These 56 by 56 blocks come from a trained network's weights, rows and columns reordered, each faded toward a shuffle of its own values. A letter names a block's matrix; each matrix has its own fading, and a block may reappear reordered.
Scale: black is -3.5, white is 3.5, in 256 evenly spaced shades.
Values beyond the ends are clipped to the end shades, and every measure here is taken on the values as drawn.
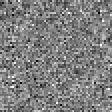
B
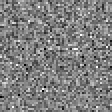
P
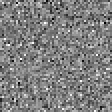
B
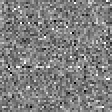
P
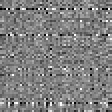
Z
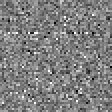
P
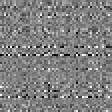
Z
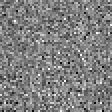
P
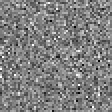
B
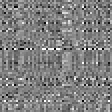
Z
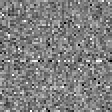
P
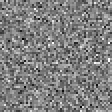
P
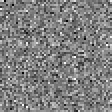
B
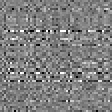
Z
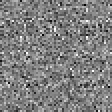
B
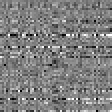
Z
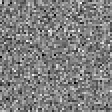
P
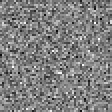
P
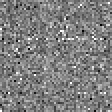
P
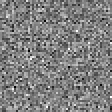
B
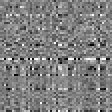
Z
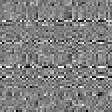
Z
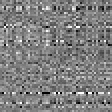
Z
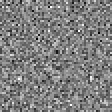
B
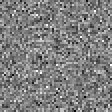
B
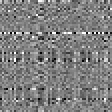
Z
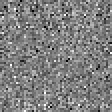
P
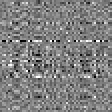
Z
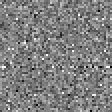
P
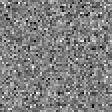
B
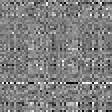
Z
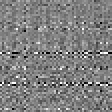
Z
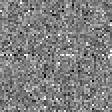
P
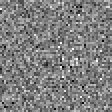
B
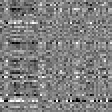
Z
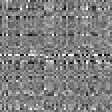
Z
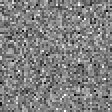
B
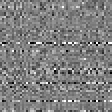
Z
